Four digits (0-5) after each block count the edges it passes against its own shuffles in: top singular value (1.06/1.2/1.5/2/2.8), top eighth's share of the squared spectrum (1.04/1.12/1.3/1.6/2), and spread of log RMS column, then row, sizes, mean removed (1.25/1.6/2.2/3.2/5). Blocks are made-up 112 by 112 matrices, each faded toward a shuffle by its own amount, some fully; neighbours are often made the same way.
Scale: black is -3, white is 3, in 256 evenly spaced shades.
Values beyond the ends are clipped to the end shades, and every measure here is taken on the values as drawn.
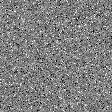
1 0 0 0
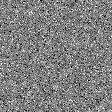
0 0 0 0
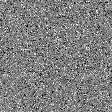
1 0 0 0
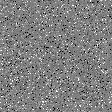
0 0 0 0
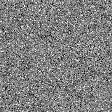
1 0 0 0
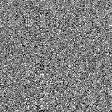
3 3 1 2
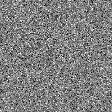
3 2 1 1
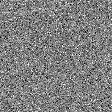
3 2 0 0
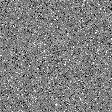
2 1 0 0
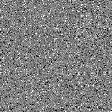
3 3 1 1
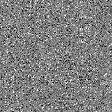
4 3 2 1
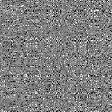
4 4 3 3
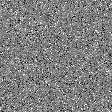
0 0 0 0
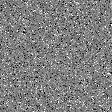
0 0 0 0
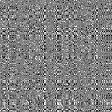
5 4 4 3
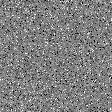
2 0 0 0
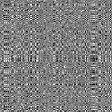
5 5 4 4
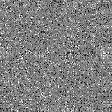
4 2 1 1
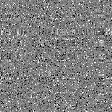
4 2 1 1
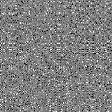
4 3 2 2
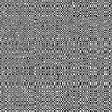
5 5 4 4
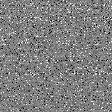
3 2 0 2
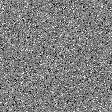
2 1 0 0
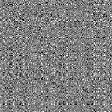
5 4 3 3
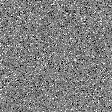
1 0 0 0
